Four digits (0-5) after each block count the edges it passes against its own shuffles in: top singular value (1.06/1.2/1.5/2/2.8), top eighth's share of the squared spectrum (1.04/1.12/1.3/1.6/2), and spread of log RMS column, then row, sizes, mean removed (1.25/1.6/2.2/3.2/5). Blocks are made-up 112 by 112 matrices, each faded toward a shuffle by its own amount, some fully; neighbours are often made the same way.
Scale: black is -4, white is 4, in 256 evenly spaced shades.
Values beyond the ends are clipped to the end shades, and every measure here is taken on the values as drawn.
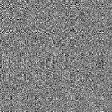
4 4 3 3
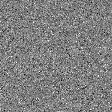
2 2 0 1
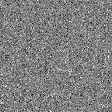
3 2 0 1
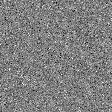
1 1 0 0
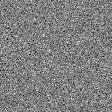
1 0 0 0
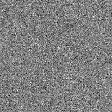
3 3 1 1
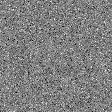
0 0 0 0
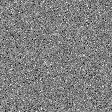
0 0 0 0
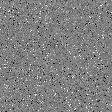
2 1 0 0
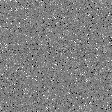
1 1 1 0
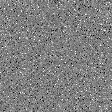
2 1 0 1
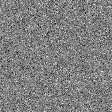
0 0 0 0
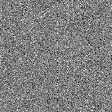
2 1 2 0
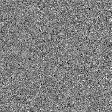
0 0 2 0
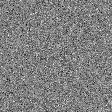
0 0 0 0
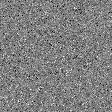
0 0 0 0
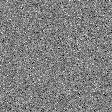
0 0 0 0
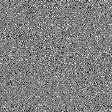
1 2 0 3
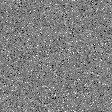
0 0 0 0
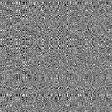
5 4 3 3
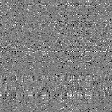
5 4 2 3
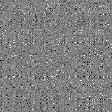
4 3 2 2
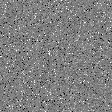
2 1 0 0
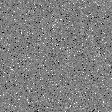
2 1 0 0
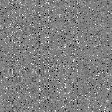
4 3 2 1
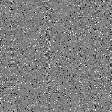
4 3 2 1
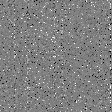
3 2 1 0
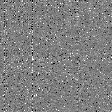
4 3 2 1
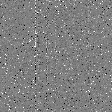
3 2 1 0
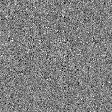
3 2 1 1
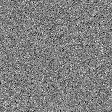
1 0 0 0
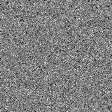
1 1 0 0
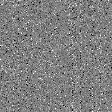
1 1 2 0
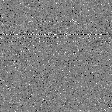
3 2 0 2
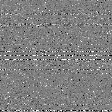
3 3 0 3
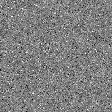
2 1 0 0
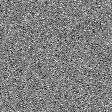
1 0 0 0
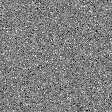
2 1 0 0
